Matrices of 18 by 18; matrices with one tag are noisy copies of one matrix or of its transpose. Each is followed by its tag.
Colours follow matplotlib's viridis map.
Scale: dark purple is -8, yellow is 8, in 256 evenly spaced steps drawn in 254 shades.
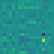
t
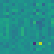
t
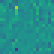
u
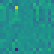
u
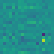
t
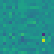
t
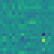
t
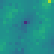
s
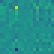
u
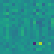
t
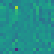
u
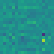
t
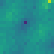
s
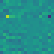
u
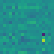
t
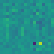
t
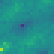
s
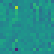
u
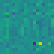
t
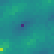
s
